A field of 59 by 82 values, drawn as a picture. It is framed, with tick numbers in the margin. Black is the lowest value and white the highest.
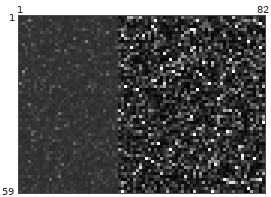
There is no overall slope. The halves do not mirror each other. The texture is fine-grained noise. A vertical seam about 40% of the way across splits the table, and the left part is calmer. Overall the values sit about 20% of the way up the scale. There are no regular stripes. No single row or column stands out from its neighbours. The values are skewed, with a long tail toward high values.
